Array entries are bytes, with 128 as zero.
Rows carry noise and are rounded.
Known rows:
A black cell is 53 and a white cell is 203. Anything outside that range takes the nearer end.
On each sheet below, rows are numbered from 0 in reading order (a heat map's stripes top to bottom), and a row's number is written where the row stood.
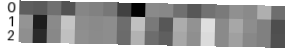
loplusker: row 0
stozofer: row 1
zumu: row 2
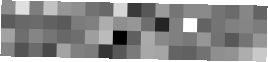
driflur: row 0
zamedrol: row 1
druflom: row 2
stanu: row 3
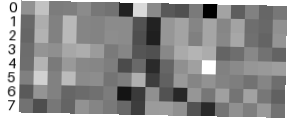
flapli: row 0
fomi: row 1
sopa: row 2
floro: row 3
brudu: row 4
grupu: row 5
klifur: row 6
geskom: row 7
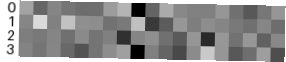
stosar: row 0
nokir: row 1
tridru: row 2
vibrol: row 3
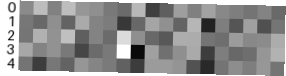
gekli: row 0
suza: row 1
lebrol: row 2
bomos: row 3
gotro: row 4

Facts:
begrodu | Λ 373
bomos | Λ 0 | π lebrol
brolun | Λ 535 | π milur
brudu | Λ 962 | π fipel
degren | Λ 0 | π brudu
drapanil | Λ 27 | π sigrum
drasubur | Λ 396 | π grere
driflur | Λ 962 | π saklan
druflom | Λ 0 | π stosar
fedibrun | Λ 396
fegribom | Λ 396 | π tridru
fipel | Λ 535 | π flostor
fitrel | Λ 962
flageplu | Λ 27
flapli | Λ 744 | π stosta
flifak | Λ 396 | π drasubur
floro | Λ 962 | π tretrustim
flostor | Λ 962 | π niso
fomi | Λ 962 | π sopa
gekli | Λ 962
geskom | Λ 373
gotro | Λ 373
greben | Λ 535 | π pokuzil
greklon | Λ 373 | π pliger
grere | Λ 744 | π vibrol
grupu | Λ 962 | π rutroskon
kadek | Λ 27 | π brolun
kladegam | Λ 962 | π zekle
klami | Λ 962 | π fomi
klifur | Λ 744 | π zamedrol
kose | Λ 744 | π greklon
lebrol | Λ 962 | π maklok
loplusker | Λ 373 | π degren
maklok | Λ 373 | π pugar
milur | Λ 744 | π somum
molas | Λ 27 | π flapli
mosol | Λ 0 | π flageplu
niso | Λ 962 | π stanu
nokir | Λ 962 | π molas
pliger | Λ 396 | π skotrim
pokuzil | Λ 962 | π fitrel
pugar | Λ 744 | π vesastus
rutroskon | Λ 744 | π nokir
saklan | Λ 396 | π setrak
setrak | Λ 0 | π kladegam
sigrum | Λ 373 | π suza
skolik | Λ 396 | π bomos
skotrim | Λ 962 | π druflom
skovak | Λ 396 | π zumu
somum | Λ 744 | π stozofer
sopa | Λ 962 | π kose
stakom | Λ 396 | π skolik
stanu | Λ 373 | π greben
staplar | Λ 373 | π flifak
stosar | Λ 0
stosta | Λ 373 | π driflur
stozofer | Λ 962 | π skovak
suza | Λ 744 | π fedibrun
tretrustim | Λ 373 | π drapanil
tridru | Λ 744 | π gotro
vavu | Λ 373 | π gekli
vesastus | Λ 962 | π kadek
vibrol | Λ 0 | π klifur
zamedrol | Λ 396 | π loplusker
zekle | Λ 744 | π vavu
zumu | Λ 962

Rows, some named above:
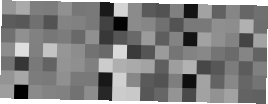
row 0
zekle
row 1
loplusker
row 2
kose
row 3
driflur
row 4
fedibrun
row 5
zekle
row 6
somum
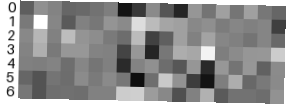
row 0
klifur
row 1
flageplu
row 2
gekli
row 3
niso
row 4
tridru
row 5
greklon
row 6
fegribom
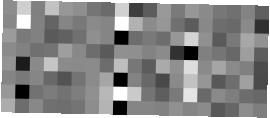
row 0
kladegam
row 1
molas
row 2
degren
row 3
stosta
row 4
stozofer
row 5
vibrol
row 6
skovak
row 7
mosol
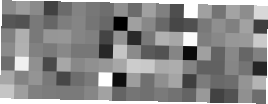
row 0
fipel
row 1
staplar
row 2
niso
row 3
rutroskon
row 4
drapanil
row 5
bomos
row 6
setrak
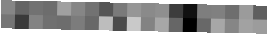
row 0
vavu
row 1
maklok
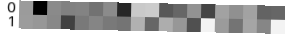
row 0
somum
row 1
greben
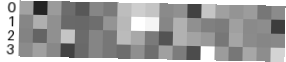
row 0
brolun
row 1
kadek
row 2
vesastus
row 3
fipel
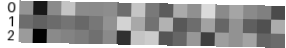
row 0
stozofer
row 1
pliger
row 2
milur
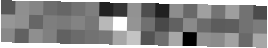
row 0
grere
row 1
saklan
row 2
pugar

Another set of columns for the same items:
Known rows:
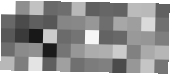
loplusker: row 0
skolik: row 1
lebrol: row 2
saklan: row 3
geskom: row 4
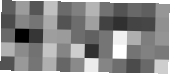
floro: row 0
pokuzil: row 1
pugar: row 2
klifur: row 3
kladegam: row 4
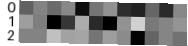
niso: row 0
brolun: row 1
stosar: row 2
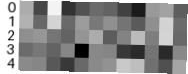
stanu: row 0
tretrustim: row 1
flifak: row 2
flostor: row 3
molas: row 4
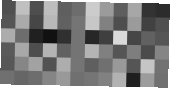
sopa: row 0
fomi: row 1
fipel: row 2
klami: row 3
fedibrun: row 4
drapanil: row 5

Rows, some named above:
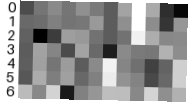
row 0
kose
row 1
rutroskon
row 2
pugar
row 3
skovak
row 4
kladegam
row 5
kladegam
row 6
stosta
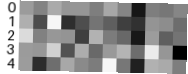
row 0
mosol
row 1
stanu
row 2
degren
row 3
greklon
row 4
bomos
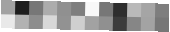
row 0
bomos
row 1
vibrol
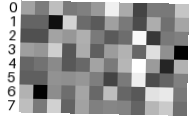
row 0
setrak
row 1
vesastus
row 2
suza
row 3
greklon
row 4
flapli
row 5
tridru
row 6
maklok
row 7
staplar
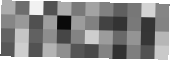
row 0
vavu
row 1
brudu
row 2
nokir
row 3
stozofer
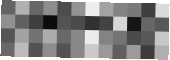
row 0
driflur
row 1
greben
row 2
kladegam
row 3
nokir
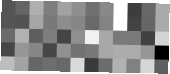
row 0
zekle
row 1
zekle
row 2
driflur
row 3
pliger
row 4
zamedrol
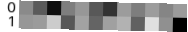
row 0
kadek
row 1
greklon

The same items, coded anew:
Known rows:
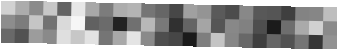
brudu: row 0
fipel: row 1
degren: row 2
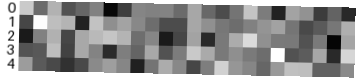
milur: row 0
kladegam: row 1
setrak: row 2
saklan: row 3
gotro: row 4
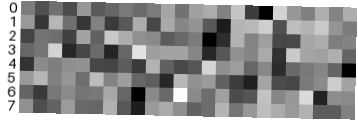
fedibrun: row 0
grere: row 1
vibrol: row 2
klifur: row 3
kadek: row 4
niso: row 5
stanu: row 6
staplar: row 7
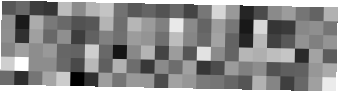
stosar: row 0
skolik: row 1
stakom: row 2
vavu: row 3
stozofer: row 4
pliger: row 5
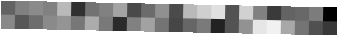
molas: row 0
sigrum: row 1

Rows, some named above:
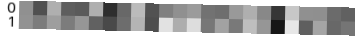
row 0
tridru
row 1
kose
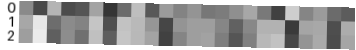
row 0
tridru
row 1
driflur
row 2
driflur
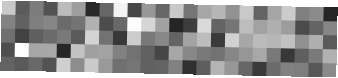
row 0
flapli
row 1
loplusker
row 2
maklok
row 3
kladegam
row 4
mosol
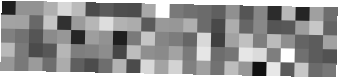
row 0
greben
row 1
lebrol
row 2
greklon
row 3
stosta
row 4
kose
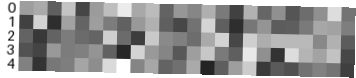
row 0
lebrol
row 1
vesastus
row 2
maklok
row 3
pugar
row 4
bomos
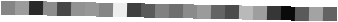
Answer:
nokir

